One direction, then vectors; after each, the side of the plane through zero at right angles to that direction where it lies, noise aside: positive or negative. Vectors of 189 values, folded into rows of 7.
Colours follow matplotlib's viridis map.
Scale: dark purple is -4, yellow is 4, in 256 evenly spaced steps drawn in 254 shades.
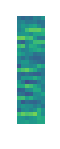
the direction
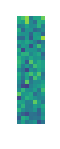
negative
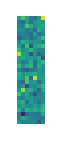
negative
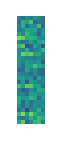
positive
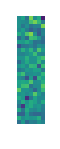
negative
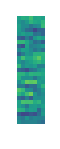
negative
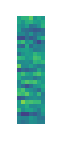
negative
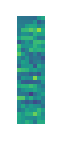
positive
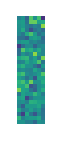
negative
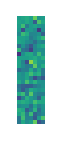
negative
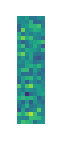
positive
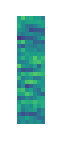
negative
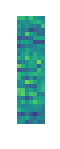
negative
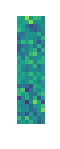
negative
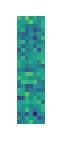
negative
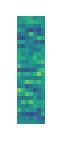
negative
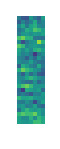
positive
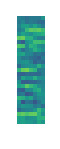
positive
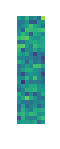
positive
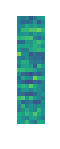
positive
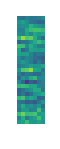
positive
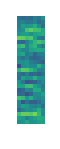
positive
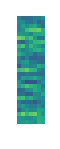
positive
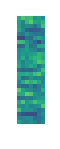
negative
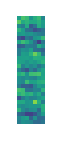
negative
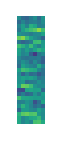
positive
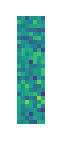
negative
